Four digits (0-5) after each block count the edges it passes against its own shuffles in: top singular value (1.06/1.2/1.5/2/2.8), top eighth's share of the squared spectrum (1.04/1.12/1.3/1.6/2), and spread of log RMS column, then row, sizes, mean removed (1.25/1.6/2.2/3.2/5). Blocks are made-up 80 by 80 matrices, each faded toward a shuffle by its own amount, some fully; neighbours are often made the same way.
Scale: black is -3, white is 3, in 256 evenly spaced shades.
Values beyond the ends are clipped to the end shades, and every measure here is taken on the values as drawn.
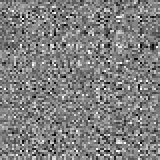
4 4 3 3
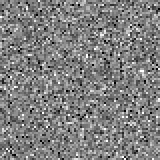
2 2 0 0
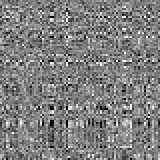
5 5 3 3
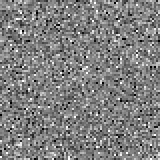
3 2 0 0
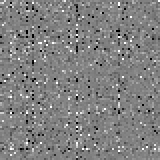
2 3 2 2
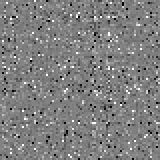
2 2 1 1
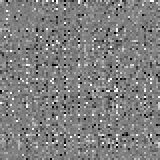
2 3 3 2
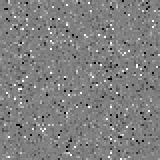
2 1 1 0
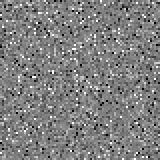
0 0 0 0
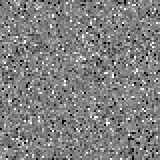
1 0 0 0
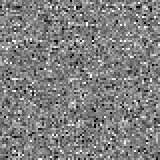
3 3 1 1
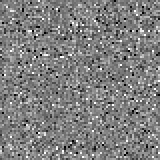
2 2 0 1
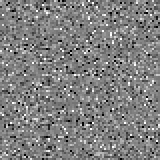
3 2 0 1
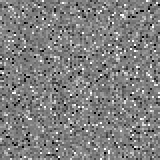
1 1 0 0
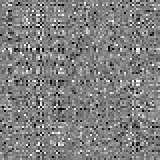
5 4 3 3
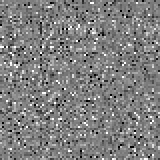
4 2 1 1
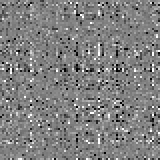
4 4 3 3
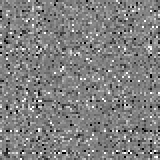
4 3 2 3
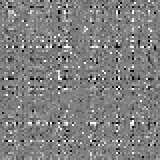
4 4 3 3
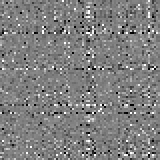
4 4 3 3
